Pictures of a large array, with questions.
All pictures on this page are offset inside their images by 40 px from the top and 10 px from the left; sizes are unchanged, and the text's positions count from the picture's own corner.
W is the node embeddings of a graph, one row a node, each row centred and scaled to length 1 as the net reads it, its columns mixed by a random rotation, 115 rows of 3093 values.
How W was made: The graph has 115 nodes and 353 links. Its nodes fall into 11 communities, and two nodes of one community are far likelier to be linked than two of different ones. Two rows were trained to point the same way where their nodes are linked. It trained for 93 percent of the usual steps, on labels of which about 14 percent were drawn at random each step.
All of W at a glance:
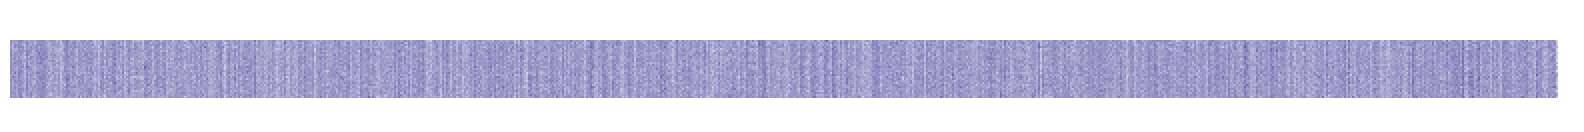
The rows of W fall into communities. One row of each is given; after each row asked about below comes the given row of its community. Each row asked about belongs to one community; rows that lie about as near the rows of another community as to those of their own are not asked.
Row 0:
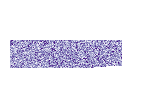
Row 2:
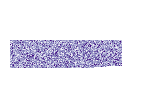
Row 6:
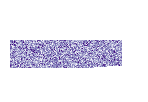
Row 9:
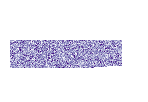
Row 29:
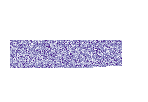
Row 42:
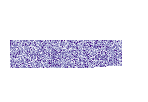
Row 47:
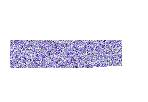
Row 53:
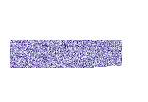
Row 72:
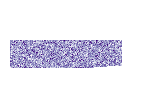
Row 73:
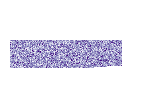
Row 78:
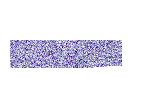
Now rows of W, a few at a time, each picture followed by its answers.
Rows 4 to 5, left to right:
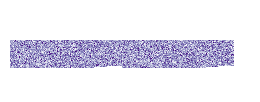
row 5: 78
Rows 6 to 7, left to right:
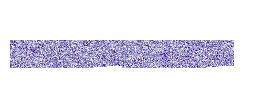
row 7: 42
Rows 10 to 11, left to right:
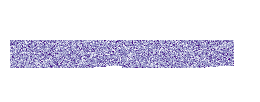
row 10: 0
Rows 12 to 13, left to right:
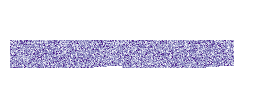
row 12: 72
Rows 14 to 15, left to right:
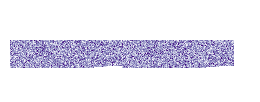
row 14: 9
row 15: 6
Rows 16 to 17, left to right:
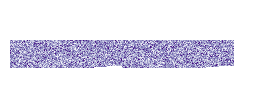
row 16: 53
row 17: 6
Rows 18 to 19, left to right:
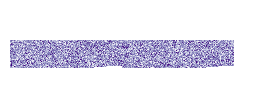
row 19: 42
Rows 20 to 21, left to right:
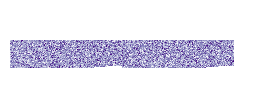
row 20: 78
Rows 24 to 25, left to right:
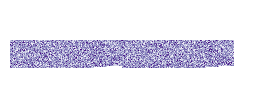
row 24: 47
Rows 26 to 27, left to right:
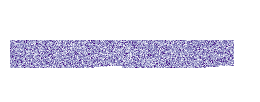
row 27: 9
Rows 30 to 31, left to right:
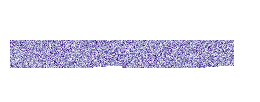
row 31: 47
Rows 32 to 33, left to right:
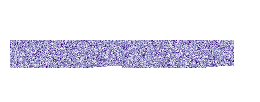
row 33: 42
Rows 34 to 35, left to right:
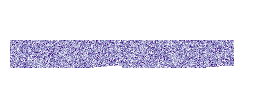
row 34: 72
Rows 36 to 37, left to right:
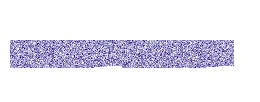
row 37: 47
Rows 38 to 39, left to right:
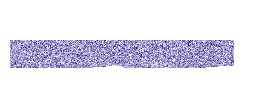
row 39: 73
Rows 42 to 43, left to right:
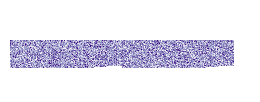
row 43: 53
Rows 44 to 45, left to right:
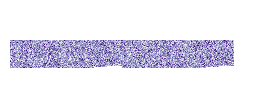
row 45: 9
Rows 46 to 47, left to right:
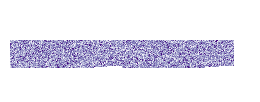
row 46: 6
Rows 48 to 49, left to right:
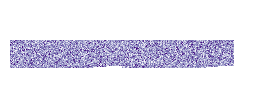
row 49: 29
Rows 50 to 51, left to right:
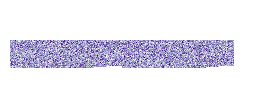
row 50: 42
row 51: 0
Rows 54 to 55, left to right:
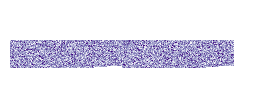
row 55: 78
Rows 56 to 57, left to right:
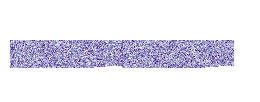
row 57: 47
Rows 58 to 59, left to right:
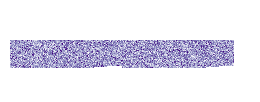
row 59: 53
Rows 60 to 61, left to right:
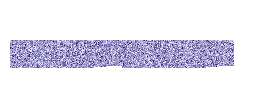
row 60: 73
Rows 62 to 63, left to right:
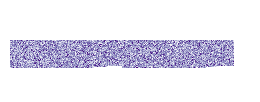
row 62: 2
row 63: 78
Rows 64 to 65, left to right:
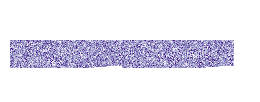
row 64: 2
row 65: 2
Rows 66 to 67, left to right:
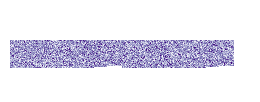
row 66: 53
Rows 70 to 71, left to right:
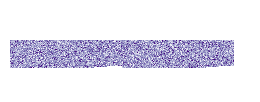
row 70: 72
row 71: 42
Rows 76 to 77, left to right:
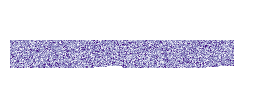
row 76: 9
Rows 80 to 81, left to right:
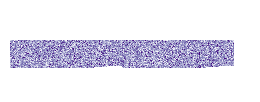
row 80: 6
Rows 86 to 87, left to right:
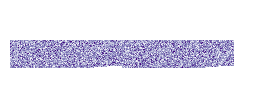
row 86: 6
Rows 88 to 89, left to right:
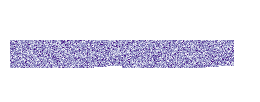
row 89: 47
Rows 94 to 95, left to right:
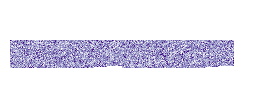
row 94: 72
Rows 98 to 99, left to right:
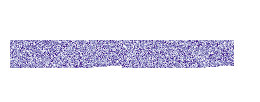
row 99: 6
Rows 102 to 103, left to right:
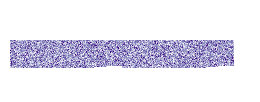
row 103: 9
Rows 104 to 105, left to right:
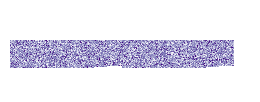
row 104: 72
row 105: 9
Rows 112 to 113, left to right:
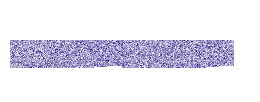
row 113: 47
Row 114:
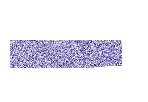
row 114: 2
